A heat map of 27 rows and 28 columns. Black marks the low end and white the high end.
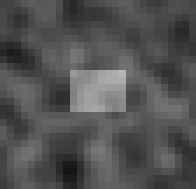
Roughest part: centre. Histogram: skewed, a long tail of high values. Slope: none. Average level on the scale: 30%. Stripes: none. Grain: blotchy. Odd patch: higher, in the centre.
